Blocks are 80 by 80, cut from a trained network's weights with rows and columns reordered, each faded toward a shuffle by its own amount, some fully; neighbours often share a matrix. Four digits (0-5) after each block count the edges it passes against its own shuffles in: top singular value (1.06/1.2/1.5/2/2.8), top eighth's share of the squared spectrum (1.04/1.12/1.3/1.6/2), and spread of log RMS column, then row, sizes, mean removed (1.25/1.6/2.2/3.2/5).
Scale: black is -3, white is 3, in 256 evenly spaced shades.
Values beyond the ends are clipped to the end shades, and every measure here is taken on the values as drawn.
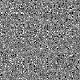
3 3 2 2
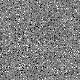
2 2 2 1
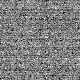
3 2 0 0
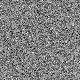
0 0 0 0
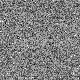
0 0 0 0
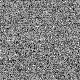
1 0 0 0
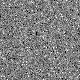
0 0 0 0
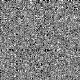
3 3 1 2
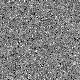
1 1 0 0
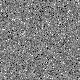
0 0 0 0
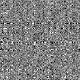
3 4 2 3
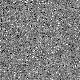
0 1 0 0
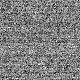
2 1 0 0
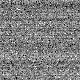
3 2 0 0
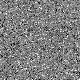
1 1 0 0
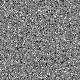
1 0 0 0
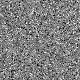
1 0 0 0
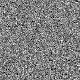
1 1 0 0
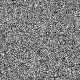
1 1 0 1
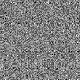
3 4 1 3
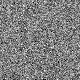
1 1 0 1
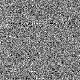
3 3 0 2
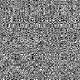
4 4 2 3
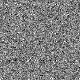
2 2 0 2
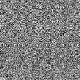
4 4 1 2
